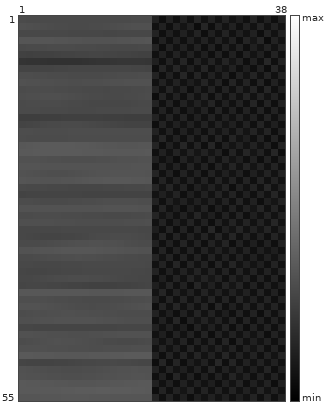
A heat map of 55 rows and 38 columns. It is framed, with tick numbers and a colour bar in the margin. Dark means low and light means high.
It is made of 1 by 2 panels. Panel 1,1: low, streaked across, faint in contrast. Panel 1,2: very low, checkered, faint in contrast.
